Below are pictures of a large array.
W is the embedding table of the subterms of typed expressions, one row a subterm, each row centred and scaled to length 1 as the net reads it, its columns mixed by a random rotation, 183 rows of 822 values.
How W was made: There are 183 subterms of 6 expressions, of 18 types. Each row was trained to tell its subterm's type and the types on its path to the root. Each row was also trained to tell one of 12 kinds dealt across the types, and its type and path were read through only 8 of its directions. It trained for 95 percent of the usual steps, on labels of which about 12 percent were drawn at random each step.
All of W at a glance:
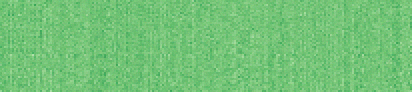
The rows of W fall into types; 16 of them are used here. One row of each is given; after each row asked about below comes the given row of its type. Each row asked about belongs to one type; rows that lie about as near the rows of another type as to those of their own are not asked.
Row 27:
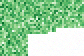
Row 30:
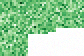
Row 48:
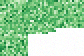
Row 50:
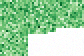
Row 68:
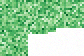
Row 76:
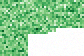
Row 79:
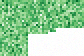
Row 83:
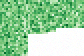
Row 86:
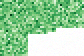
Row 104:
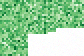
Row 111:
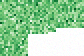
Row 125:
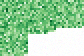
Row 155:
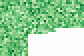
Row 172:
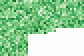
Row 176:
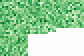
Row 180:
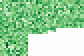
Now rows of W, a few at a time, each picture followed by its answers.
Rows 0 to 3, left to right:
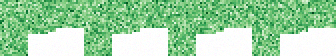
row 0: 76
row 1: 79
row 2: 180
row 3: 86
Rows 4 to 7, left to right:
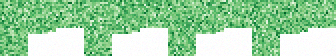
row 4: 176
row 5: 111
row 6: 125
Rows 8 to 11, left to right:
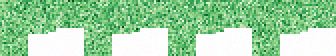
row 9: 30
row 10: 27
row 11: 83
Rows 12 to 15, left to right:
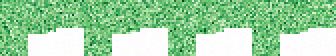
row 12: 155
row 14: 83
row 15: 180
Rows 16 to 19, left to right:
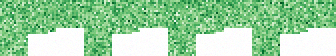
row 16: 79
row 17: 155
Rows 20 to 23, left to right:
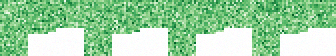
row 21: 50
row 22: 83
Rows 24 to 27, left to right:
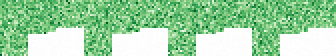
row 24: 172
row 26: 50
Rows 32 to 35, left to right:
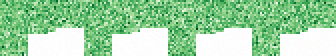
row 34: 111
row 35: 79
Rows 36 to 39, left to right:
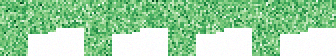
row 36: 125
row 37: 79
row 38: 180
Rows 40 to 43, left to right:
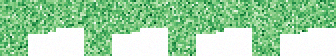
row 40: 172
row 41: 104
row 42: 79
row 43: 79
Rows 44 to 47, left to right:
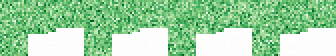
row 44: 111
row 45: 172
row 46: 30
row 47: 48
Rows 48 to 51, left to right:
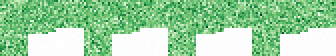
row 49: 27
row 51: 176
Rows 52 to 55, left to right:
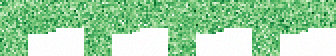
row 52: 48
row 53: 76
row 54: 50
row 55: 125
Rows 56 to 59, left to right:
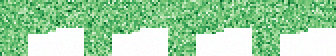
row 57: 125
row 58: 48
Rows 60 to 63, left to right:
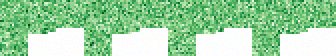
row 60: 50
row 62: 30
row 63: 104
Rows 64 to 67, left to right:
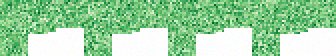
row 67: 48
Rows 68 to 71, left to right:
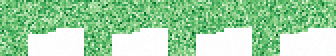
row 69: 176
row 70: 172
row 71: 86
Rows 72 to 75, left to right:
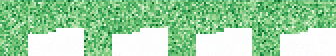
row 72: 27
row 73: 172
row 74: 68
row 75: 68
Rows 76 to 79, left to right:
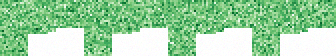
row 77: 125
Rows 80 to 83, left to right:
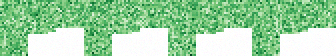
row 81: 68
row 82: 50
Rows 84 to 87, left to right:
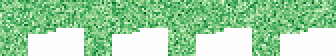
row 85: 155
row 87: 30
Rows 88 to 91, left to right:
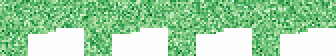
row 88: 83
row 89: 104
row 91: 111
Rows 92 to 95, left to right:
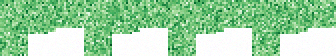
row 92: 48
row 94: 30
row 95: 172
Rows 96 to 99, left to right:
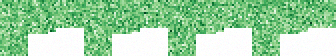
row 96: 50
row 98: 83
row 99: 27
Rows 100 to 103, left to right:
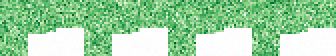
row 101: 104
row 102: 83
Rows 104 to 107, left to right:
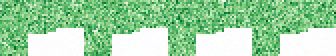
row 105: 155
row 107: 125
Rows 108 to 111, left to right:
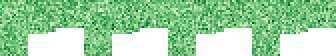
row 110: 111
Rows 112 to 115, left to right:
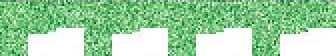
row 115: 111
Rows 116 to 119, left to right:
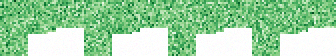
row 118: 27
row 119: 86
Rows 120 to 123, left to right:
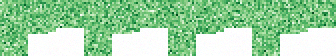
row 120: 76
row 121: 30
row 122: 176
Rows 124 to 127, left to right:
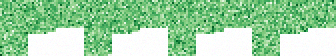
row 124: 172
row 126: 104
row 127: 111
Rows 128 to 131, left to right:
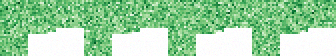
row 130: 180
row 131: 180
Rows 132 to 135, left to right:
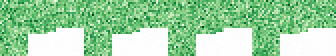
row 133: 176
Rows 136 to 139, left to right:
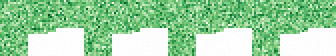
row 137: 79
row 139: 76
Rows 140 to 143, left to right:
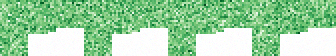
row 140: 79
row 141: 180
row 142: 111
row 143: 48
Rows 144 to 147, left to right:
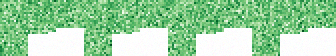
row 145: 48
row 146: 30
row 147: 50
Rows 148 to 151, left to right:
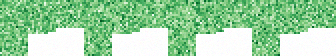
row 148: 50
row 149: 27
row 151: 76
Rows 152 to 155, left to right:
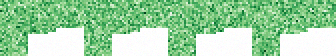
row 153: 86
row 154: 30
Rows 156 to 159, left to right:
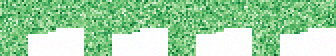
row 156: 180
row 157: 50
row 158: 111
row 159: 50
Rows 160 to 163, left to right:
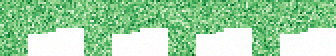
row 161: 30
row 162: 111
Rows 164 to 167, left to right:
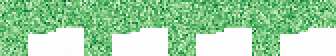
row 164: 104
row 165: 104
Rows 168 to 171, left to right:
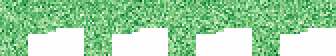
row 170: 180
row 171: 76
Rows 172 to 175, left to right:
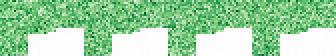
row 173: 176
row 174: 172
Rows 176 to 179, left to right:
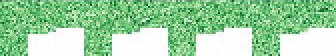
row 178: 125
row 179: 76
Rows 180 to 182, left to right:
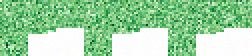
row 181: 30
